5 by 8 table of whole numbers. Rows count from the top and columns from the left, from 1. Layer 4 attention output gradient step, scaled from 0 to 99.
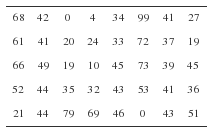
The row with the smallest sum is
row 2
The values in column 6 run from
0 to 99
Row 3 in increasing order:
10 19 39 45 45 49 66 73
